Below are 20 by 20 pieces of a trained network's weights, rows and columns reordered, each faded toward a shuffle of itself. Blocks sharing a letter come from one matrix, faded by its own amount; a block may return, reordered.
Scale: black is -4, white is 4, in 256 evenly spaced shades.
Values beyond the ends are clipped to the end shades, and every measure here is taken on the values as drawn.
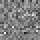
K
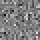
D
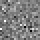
D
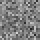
K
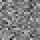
K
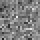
D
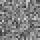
K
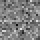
D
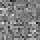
D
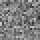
K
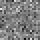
D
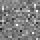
D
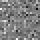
D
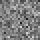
K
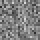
K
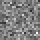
K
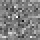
D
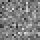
D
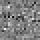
D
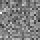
K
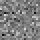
D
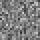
K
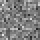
D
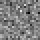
D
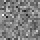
K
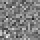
K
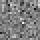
D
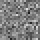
D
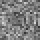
K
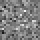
D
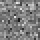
D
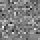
D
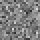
K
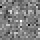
D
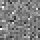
D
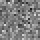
D
